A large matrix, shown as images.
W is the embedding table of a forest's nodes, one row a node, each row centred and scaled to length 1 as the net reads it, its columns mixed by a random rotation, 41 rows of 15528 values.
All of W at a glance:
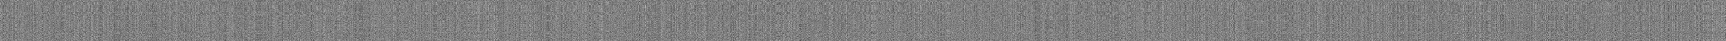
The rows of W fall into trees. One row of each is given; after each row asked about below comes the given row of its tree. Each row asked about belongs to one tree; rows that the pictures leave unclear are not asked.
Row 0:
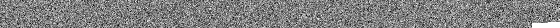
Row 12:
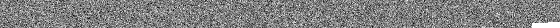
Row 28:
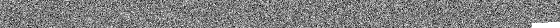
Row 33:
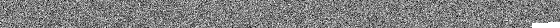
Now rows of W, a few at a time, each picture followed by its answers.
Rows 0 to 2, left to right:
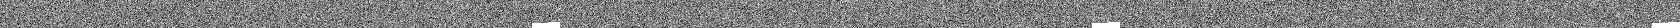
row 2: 12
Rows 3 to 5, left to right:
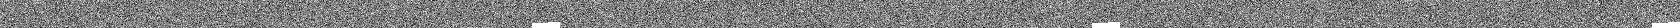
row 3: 12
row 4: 12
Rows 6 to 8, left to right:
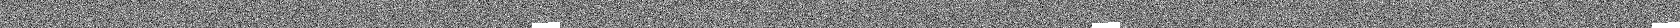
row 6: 28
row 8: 28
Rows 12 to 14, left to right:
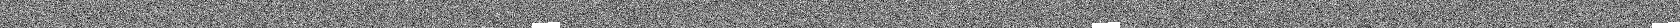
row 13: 12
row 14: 33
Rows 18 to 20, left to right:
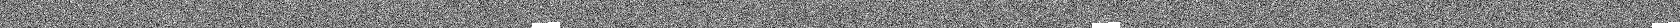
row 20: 33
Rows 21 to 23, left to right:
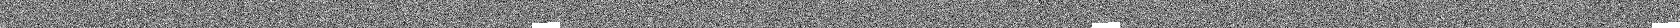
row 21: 0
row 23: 0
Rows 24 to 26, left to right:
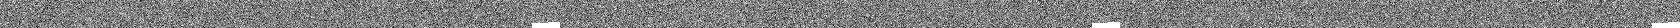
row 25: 28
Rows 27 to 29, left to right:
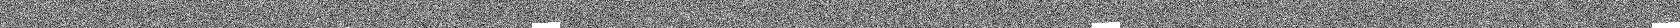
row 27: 0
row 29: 28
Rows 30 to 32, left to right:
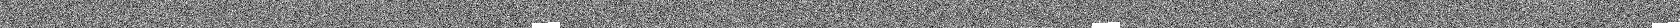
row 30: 28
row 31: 12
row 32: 0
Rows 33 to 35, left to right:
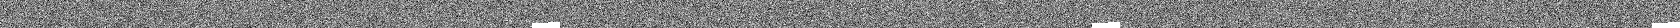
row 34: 28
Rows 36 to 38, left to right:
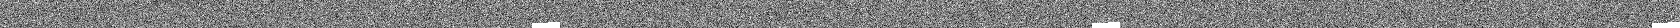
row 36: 12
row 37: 28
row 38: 0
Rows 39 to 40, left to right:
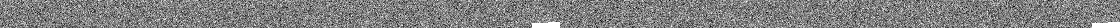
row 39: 28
